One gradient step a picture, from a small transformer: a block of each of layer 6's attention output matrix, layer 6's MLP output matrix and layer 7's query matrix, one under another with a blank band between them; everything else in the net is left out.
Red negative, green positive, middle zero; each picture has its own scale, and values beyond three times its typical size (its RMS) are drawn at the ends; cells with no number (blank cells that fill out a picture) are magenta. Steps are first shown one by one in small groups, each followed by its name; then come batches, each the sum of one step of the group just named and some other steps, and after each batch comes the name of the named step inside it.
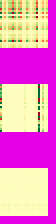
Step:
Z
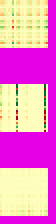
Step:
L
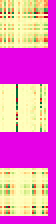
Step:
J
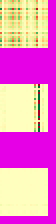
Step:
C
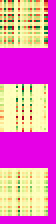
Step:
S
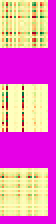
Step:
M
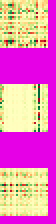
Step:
Z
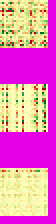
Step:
M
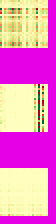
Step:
C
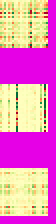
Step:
J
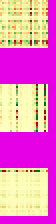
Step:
L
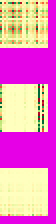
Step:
Z
